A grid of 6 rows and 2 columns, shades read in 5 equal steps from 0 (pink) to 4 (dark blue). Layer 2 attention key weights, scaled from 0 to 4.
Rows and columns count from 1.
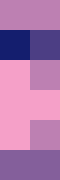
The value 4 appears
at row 2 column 1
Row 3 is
0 1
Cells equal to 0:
4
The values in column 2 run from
0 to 3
